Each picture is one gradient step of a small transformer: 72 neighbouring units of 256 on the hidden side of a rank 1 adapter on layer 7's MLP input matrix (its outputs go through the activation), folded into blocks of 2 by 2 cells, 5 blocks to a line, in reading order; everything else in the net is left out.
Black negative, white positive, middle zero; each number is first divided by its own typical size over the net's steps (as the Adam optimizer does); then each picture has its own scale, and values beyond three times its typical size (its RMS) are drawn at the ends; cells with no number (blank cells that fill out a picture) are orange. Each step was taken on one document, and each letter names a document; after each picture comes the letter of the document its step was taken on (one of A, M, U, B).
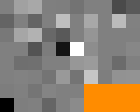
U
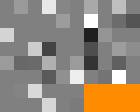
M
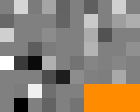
M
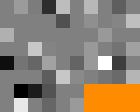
M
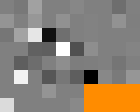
U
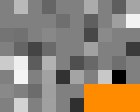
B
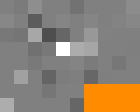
U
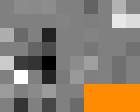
B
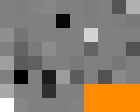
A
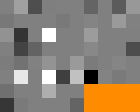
A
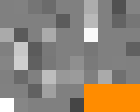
B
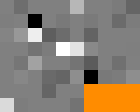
U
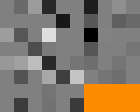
B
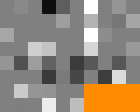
M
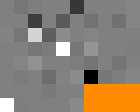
U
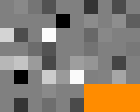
B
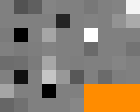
A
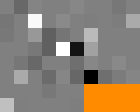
U
